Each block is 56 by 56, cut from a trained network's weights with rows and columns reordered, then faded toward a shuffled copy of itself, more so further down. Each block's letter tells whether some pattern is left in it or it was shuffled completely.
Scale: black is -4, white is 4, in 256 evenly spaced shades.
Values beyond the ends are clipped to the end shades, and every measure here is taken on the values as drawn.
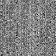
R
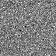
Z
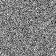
Z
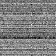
R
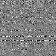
R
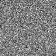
Z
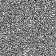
Z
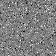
Z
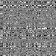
R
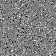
Z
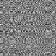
R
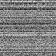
R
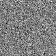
Z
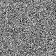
Z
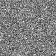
Z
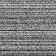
R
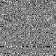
R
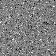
Z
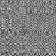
R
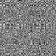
R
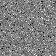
Z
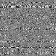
R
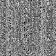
R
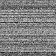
R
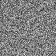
Z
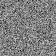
Z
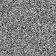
Z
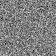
Z
